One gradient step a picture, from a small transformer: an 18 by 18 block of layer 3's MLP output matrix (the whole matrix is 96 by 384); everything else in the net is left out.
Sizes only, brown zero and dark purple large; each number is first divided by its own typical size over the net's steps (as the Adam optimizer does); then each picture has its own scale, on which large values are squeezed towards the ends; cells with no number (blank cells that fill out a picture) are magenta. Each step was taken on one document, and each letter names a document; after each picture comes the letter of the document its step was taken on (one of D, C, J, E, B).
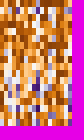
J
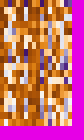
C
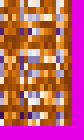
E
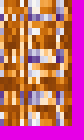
E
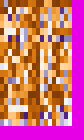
C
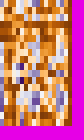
E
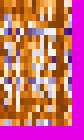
J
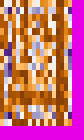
J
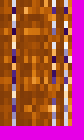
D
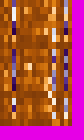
D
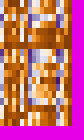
E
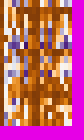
C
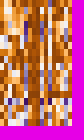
C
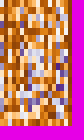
E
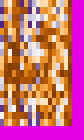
E
